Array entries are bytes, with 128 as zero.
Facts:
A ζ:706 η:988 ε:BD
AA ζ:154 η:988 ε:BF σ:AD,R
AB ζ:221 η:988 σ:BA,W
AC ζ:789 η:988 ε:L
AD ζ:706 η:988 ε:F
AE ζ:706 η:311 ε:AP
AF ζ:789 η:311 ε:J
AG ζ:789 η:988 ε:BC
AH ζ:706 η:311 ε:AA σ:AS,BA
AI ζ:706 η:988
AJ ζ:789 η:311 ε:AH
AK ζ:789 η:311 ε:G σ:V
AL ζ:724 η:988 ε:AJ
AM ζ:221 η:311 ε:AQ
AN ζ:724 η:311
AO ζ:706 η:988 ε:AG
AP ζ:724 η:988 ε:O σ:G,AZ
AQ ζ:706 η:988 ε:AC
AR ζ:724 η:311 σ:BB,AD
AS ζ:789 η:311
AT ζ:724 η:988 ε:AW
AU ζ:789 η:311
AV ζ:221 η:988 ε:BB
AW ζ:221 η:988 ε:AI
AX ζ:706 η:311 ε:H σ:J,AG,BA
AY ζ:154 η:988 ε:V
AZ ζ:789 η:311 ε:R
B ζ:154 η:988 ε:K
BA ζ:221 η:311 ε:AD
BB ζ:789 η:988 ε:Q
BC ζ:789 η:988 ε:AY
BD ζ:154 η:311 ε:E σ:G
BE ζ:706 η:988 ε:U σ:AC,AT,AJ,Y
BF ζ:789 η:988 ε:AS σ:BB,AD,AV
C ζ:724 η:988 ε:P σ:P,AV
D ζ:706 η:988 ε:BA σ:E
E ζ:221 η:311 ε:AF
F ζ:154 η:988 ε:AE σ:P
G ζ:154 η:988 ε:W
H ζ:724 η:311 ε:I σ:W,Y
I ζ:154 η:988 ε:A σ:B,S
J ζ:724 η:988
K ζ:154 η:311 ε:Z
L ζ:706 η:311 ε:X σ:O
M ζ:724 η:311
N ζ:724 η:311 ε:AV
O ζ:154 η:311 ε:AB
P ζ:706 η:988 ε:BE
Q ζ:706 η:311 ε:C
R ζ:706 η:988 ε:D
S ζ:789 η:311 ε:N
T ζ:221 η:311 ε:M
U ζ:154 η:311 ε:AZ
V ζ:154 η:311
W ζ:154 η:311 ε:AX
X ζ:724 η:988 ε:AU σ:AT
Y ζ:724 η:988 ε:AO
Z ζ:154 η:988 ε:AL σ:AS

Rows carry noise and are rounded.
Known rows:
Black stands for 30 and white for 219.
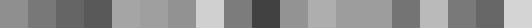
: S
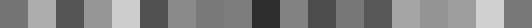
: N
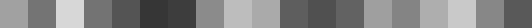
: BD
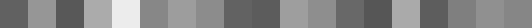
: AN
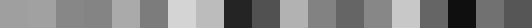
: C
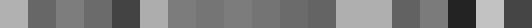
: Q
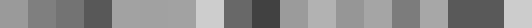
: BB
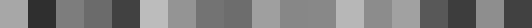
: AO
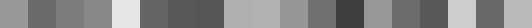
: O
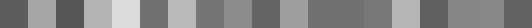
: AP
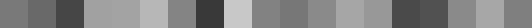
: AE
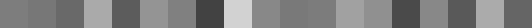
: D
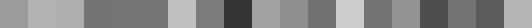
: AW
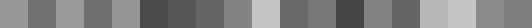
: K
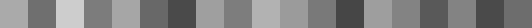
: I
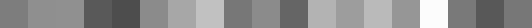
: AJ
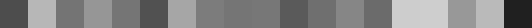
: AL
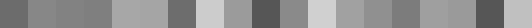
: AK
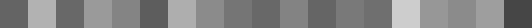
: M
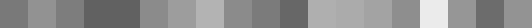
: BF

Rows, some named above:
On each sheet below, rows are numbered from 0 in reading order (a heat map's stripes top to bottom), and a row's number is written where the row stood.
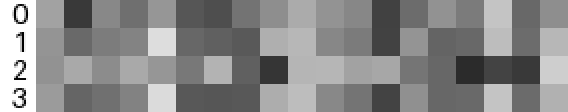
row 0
V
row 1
O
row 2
BA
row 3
O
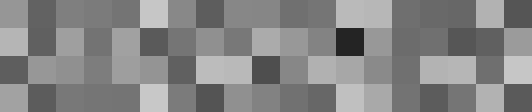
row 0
AI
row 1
U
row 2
AF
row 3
AI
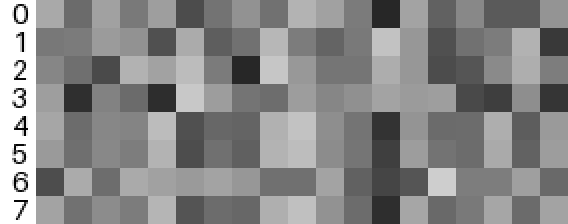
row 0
U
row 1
A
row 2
AE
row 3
AO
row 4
F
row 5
F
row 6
X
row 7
F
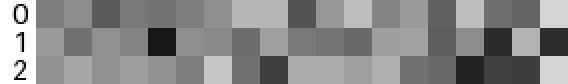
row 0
AZ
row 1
BE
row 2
BA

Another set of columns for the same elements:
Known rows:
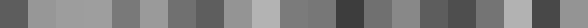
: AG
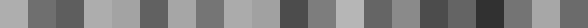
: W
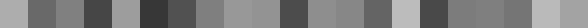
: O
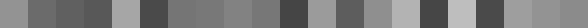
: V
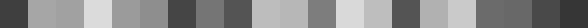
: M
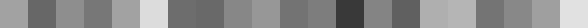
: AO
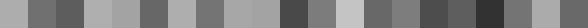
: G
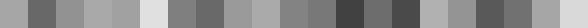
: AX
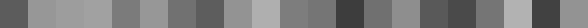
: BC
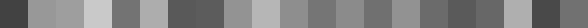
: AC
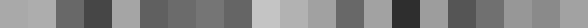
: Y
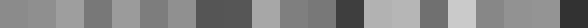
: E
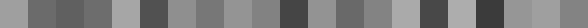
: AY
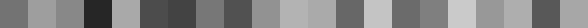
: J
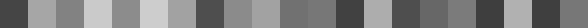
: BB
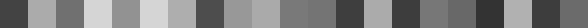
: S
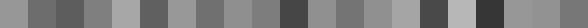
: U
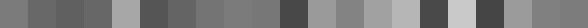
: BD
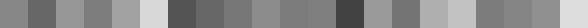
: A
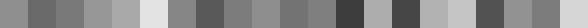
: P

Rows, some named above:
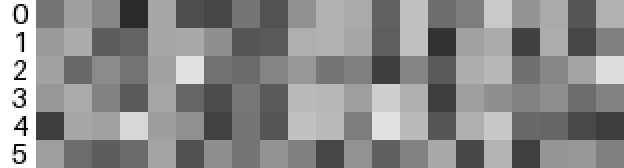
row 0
J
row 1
N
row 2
AO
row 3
X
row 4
M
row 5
AY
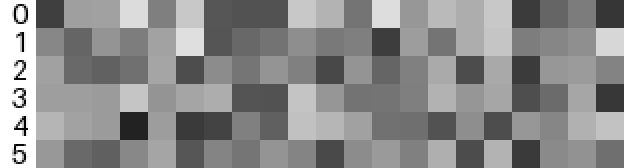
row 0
T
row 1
A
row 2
AY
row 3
AM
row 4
AP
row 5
I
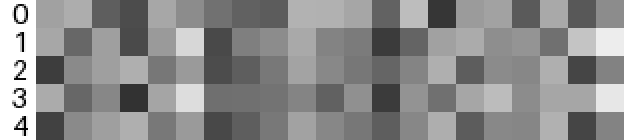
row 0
C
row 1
AE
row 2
AS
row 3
AI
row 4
AS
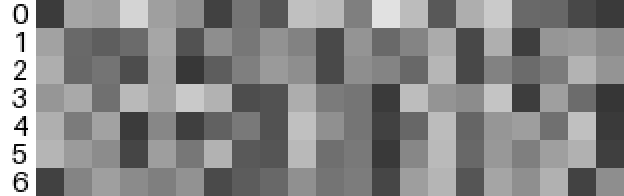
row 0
M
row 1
AY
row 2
F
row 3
AV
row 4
AB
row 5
AW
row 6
AF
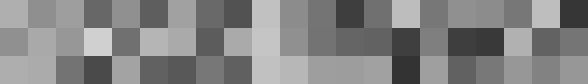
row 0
BA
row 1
AK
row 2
H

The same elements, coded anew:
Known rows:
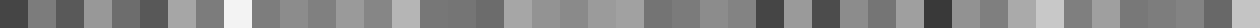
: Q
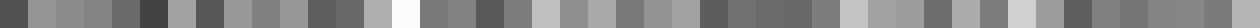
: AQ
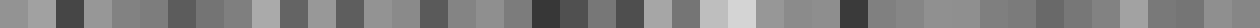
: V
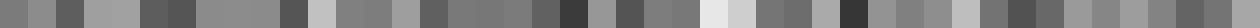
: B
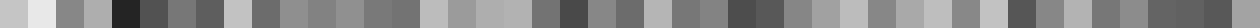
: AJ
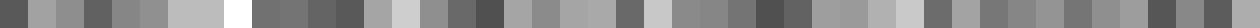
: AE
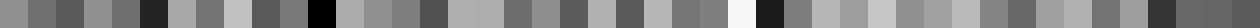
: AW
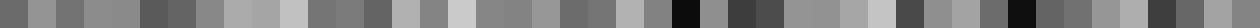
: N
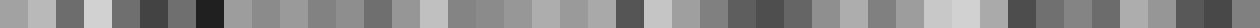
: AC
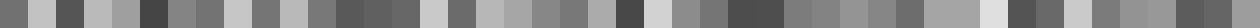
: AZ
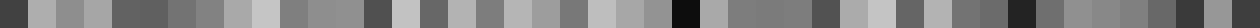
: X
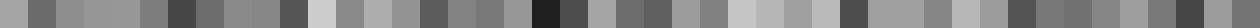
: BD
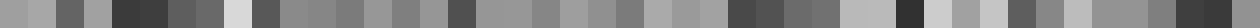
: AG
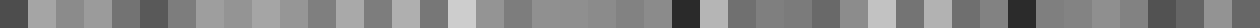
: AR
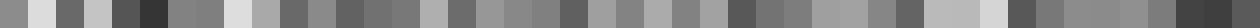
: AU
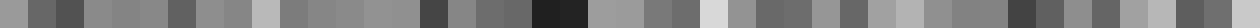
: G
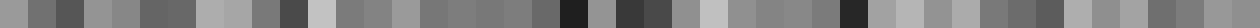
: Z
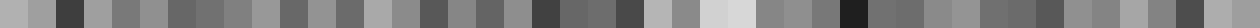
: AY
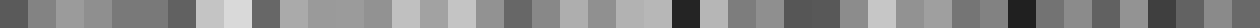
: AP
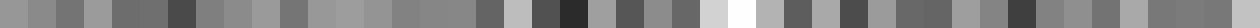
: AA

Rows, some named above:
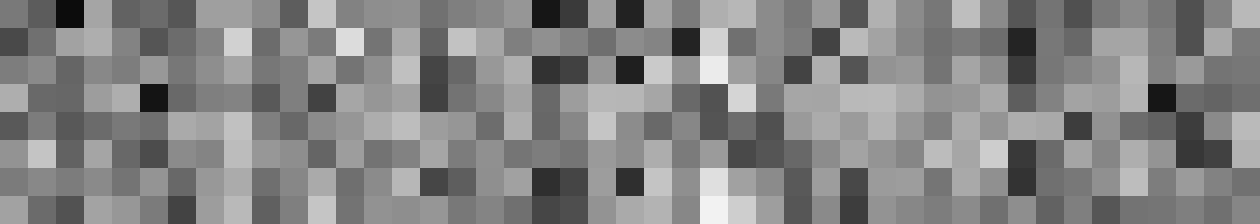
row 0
I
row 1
C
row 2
F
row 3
E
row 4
A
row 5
AK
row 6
F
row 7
O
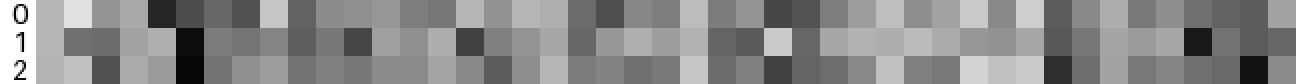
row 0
AJ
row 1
E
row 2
AF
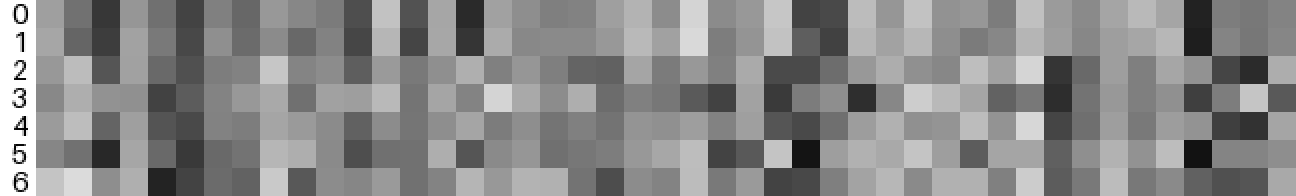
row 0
BA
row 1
BA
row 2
AK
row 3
AL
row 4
AK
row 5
AV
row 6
AJ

